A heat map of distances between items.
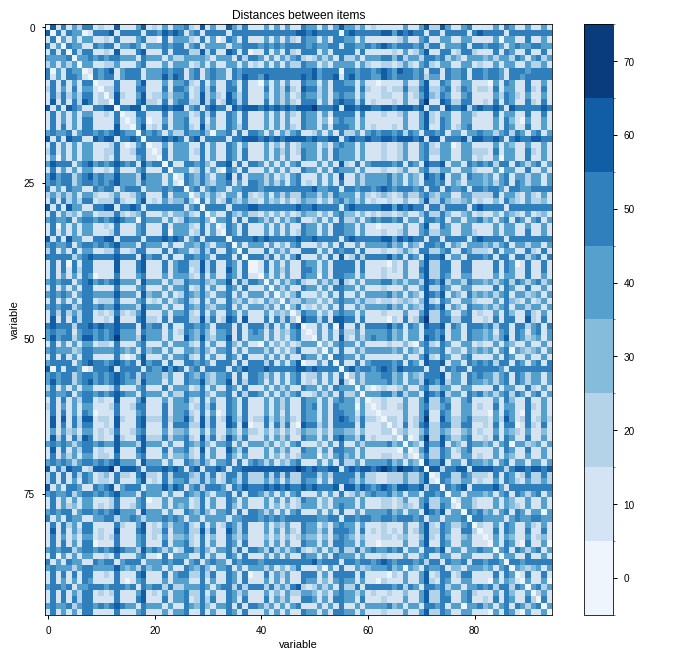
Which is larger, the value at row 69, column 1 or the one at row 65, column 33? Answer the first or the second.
the first
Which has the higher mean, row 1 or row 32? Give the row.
1
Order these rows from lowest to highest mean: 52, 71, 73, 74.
73, 52, 74, 71
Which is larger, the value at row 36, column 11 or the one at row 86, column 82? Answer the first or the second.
the second
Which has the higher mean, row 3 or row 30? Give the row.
3
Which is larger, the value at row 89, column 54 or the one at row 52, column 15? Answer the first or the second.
the first
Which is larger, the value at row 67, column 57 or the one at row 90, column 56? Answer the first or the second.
the second
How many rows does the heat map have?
95
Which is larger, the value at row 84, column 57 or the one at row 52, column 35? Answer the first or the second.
the first
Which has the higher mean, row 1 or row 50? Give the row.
1
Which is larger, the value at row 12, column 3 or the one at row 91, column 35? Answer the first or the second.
the first
